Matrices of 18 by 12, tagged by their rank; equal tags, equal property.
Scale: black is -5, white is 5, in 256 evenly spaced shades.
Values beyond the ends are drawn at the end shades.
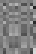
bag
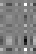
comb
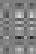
comb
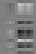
comb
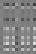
comb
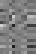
bag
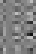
bag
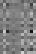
bag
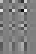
comb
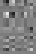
bag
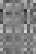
bag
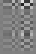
comb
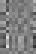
bag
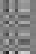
comb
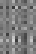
bag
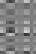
comb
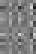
bag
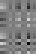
comb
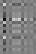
comb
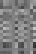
bag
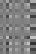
comb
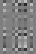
comb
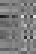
bag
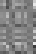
bag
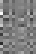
bag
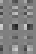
comb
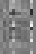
bag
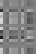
comb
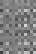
bag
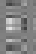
comb
